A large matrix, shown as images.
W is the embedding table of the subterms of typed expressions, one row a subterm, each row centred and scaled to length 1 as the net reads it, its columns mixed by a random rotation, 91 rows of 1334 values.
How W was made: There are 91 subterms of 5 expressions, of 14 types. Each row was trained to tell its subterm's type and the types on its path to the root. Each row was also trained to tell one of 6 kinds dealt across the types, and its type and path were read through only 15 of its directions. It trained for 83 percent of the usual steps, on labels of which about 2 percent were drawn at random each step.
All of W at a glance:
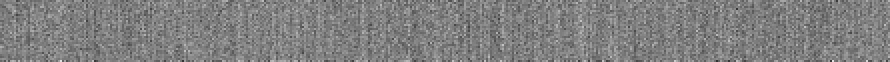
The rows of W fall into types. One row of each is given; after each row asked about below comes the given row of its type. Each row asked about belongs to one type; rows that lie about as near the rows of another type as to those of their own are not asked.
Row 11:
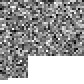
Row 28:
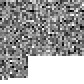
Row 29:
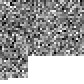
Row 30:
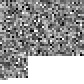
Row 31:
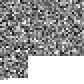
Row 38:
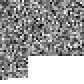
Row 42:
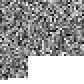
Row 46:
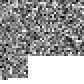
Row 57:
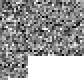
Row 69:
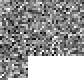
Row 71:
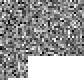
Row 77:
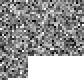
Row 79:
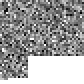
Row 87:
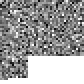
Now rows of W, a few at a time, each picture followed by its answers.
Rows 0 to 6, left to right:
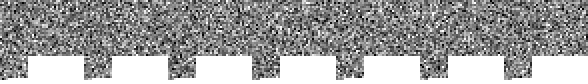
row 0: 30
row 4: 42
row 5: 87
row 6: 77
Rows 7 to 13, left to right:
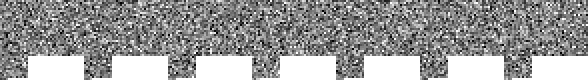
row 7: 38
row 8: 11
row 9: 77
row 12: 57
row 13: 77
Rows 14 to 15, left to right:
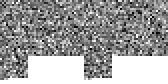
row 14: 31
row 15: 46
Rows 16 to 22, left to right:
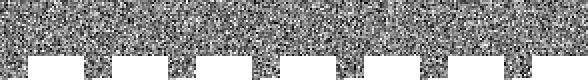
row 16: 30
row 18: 31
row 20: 87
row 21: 29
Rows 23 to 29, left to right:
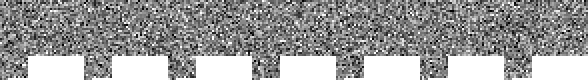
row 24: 69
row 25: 46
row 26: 28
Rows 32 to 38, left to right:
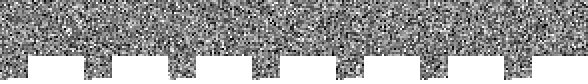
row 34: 79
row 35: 46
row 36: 77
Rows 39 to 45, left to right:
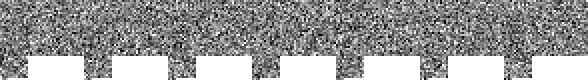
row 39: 30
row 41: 38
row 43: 11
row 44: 38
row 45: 38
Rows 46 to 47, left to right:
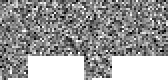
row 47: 31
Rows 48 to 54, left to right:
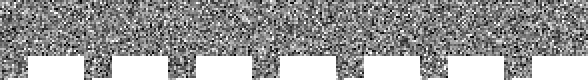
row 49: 28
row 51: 77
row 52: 46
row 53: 30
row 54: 29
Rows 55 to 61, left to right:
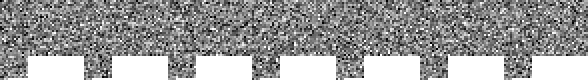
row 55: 11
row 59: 71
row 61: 87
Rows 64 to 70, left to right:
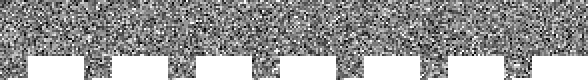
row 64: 87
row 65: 11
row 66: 31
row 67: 30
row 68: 11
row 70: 28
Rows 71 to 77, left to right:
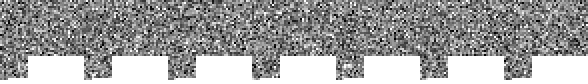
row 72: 42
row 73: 11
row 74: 87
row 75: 28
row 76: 46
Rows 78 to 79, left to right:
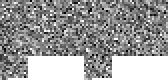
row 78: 46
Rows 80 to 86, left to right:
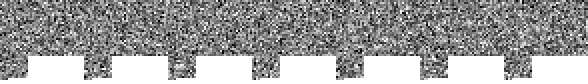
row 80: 57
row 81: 38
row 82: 28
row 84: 77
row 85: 31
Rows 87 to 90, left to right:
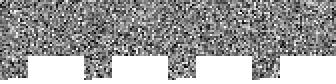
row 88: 71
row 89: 38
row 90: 31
